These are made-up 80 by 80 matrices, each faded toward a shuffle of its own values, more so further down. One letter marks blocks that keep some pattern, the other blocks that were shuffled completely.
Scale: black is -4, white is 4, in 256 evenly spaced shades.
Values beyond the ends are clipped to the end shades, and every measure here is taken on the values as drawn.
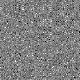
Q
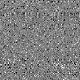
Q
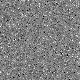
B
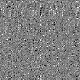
Q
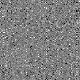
Q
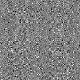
Q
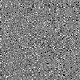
Q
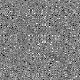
Q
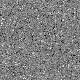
B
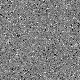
B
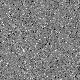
B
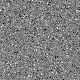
B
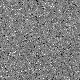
B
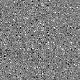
Q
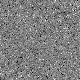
B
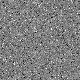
B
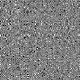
Q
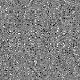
Q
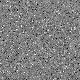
B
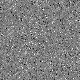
B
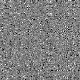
Q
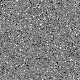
B
